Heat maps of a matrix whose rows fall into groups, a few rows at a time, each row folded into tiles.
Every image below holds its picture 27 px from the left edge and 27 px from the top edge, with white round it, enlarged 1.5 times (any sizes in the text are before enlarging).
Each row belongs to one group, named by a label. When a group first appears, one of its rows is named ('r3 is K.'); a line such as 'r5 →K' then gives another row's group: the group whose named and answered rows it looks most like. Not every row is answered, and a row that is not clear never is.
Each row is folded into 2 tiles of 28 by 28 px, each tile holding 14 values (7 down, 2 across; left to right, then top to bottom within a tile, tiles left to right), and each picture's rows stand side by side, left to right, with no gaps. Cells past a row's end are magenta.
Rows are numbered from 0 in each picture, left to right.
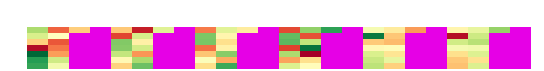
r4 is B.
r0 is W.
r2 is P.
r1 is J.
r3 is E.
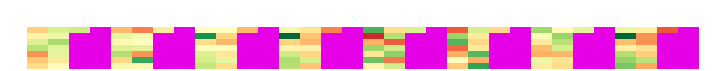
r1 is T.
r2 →B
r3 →B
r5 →P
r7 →B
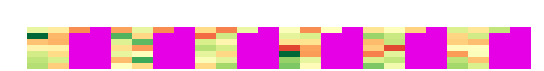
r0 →B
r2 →J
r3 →W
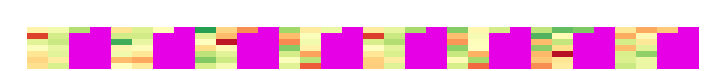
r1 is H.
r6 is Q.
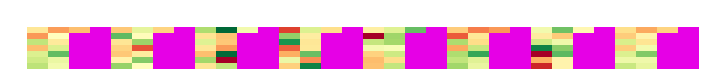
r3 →P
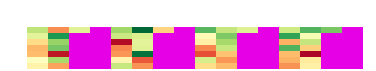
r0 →T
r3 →Q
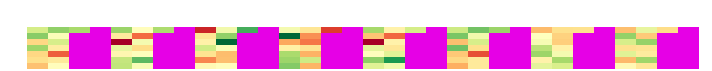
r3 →B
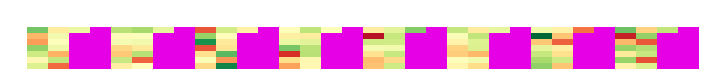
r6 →B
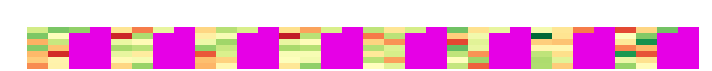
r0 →Q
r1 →J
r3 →J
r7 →W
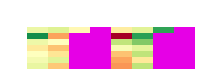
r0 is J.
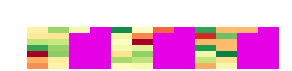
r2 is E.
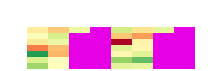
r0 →W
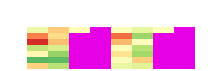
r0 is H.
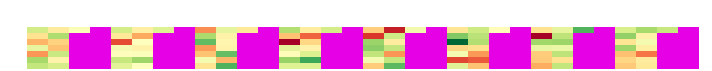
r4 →J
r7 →Q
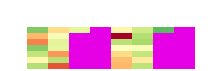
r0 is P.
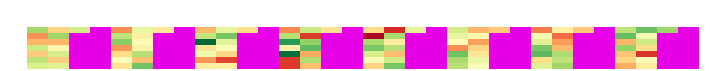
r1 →P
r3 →E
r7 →Q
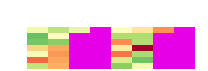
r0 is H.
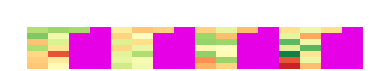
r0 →Q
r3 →E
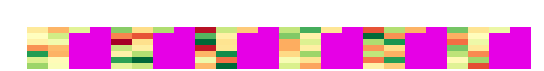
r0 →W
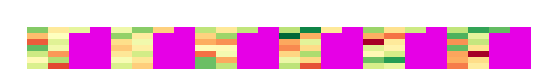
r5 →Q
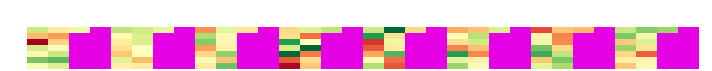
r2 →P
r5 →W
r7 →Q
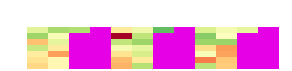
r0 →Q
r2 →H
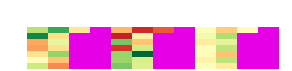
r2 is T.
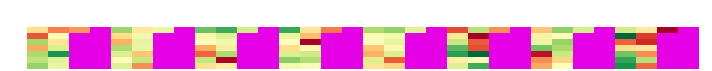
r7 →B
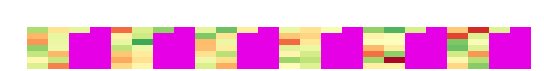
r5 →J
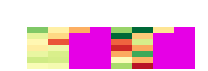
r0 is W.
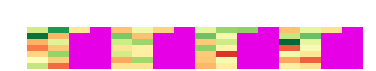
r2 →Q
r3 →H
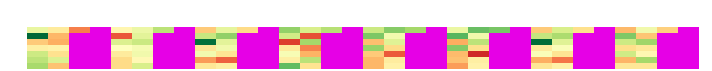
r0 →B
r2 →H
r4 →Q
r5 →Q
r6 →H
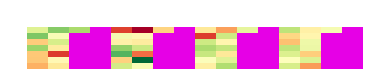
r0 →Q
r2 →J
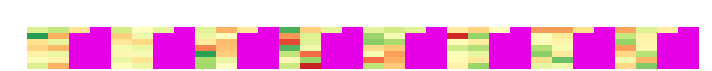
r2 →W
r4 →H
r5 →J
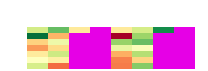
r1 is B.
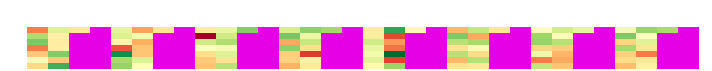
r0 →P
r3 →Q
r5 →E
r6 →H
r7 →Q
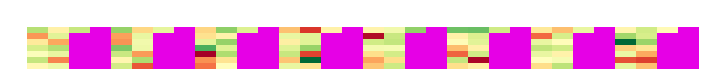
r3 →T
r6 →J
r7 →H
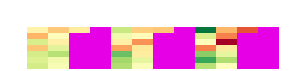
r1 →W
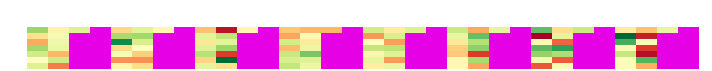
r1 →H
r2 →T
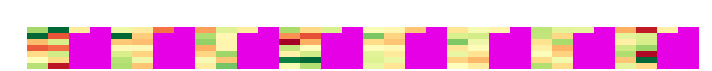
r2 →P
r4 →B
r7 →T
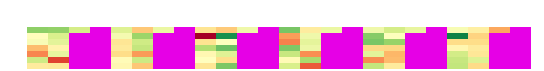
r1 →T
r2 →J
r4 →H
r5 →B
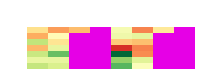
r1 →W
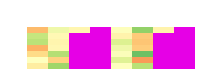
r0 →P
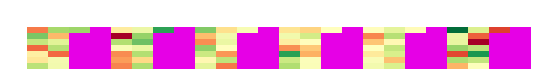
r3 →W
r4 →J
